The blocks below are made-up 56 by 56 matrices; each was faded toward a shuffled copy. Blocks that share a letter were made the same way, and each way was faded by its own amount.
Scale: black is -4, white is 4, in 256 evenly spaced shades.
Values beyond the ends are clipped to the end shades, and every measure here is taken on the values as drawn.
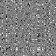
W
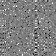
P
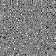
W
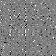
P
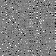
P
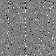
P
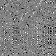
W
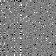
P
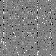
P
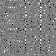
P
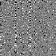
W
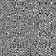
W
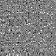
W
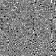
W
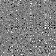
W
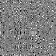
W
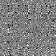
W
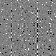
P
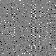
P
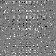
P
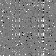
P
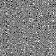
W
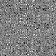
W
